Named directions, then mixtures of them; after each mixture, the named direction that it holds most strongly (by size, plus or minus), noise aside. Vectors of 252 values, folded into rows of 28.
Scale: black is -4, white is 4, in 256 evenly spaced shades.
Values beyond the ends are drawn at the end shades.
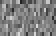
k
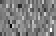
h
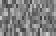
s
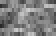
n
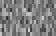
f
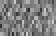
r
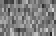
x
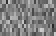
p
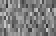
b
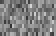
h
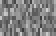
s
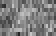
n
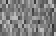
p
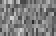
k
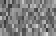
b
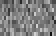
x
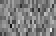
h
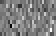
h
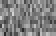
s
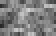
n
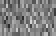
b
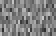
f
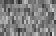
x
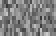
s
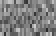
x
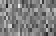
b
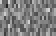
s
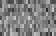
x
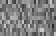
p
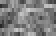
n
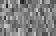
b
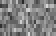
n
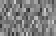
r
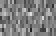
f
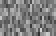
s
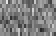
p
